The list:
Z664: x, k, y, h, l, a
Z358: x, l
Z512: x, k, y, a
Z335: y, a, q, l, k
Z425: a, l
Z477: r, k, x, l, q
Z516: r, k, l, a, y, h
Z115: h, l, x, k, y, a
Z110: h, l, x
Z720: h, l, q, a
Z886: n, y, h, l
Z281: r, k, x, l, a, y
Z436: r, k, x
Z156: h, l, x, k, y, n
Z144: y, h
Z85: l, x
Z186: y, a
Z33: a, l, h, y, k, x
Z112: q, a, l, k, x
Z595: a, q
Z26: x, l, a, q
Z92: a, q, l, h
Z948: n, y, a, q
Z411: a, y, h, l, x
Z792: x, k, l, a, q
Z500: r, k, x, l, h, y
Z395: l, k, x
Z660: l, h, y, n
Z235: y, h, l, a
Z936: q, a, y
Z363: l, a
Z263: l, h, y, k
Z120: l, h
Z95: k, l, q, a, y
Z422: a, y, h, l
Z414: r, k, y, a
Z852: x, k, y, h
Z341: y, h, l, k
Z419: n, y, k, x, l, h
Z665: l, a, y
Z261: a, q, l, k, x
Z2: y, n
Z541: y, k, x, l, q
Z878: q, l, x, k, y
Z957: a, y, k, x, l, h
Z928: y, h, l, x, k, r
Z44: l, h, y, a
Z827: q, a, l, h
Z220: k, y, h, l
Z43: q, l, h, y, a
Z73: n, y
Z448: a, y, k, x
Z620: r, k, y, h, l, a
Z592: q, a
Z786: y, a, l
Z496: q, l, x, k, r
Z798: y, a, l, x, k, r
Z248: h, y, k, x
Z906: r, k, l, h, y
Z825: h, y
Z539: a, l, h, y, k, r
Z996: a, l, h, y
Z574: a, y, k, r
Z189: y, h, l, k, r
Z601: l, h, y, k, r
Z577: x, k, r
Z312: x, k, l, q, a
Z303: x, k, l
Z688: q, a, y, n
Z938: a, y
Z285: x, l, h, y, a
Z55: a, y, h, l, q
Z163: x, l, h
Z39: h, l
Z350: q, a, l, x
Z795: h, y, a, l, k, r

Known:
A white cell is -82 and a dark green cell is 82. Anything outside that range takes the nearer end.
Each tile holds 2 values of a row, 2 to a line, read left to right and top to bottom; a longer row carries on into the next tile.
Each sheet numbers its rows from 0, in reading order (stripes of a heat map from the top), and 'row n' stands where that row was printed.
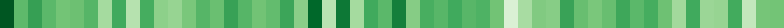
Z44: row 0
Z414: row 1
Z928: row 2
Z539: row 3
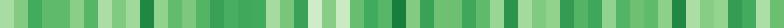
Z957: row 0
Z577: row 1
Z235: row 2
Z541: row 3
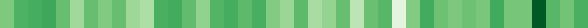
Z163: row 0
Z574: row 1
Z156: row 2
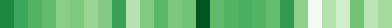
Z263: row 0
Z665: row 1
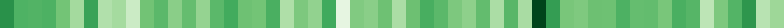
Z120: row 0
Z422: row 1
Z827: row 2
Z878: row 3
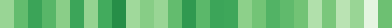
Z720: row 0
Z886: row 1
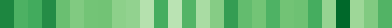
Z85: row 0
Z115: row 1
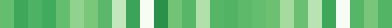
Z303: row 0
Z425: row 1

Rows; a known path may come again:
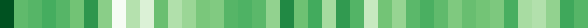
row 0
Z665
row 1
Z477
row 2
Z92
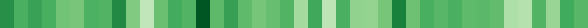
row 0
Z312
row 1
Z44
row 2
Z189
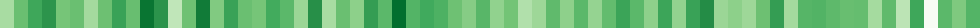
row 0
Z350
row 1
Z235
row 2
Z363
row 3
Z720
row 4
Z425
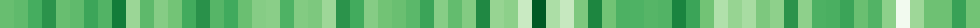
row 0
Z436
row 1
Z660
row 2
Z419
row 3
Z906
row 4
Z798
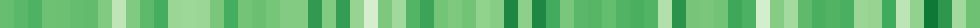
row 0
Z936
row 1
Z55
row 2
Z592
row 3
Z792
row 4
Z496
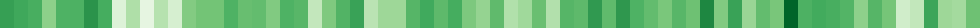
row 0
Z73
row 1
Z878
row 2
Z574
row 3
Z664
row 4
Z601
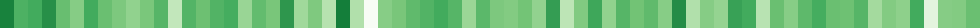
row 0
Z395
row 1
Z948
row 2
Z26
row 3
Z541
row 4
Z422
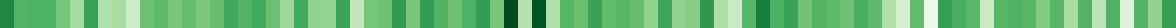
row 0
Z120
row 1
Z539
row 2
Z620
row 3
Z335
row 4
Z786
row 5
Z39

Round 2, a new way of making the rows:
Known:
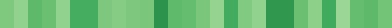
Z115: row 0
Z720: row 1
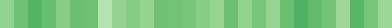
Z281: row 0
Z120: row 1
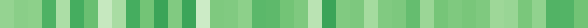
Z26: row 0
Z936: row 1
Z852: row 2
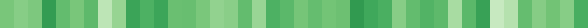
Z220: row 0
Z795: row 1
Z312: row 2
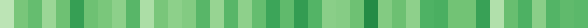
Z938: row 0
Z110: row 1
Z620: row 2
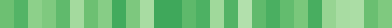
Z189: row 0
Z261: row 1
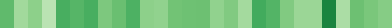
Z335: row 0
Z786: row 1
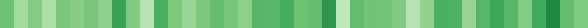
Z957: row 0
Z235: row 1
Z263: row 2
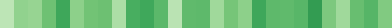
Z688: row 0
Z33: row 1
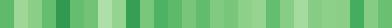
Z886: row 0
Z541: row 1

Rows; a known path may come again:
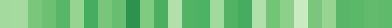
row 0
Z43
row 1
Z477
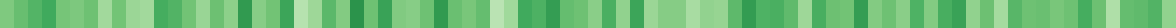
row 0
Z500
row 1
Z664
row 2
Z220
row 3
Z577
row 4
Z39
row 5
Z395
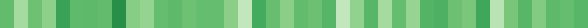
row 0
Z33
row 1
Z144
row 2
Z620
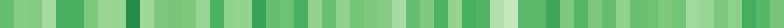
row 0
Z786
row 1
Z2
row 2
Z512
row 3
Z852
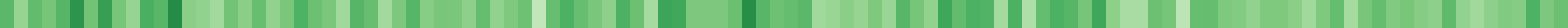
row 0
Z248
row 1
Z120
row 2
Z163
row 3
Z115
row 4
Z798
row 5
Z261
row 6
Z878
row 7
Z541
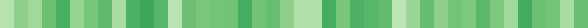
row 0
Z688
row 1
Z358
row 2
Z592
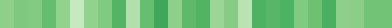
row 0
Z496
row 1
Z335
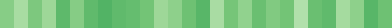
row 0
Z350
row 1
Z516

